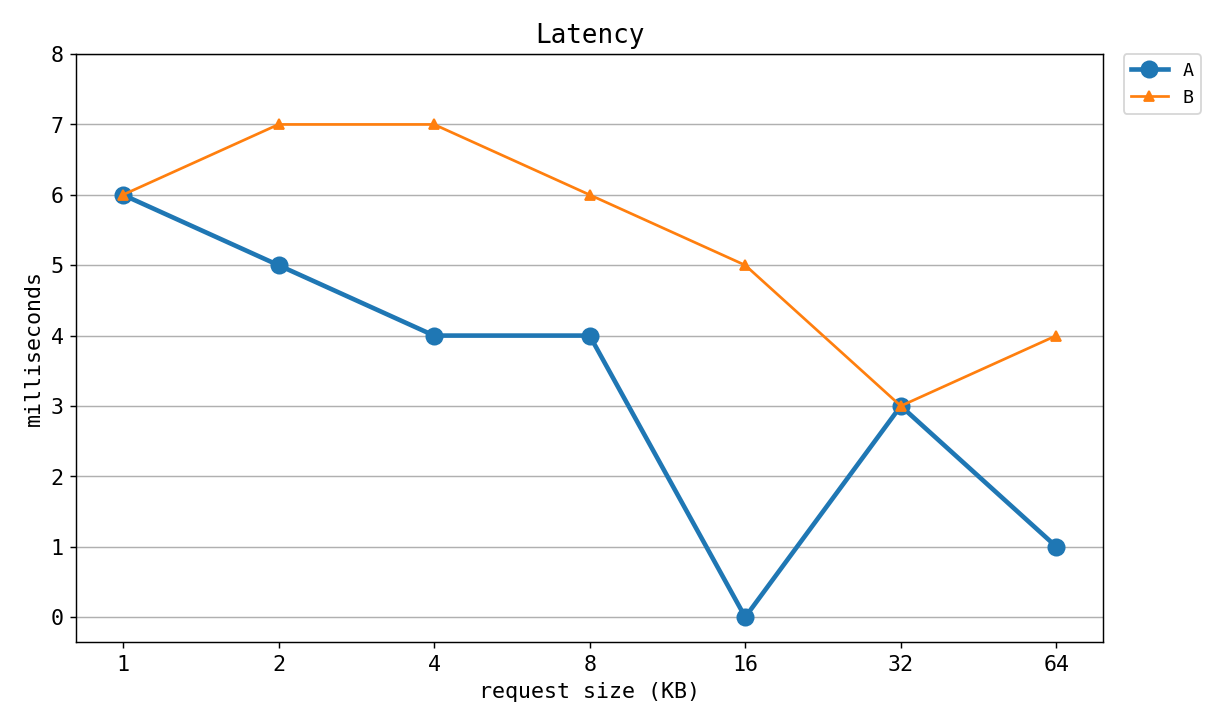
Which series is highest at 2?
B
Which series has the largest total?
B
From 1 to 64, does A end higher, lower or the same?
lower
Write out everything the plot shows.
Title: Latency
x-axis: request size (KB), ticks 1 2 4 8 16 32 64
y-axis: milliseconds, ticks 0 1 2 3 4 5 6 7 8
Legend: A, B
Values:
A: 6 5 4 4 0 3 1
B: 6 7 7 6 5 3 4
